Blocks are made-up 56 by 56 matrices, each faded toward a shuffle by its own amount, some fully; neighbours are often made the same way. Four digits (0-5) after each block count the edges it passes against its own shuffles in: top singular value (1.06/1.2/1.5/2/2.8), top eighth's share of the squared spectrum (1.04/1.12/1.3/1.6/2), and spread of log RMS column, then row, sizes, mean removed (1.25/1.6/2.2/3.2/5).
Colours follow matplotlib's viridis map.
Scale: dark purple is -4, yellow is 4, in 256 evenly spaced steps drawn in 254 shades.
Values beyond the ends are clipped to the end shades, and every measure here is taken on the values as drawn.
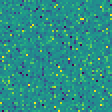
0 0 0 0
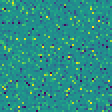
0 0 0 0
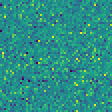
2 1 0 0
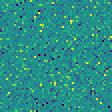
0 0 0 0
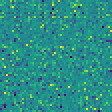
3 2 1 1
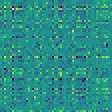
5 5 3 3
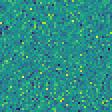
3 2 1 0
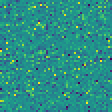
3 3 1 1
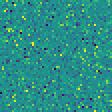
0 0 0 0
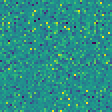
3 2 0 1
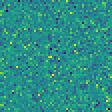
3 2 0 0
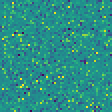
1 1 0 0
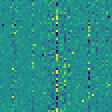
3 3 3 0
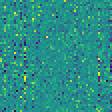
2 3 3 0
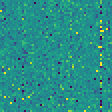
3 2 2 0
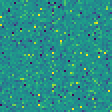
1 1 1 0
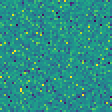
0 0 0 0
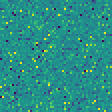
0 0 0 0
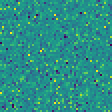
2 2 1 0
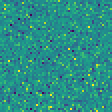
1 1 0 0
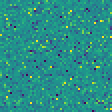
2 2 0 0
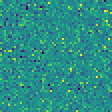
3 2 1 1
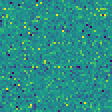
2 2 0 1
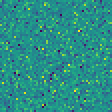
1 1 0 0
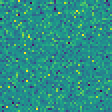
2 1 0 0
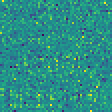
3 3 1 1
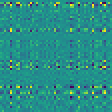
5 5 3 4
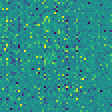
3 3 2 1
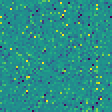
2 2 1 0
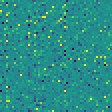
3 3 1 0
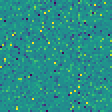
2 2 1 0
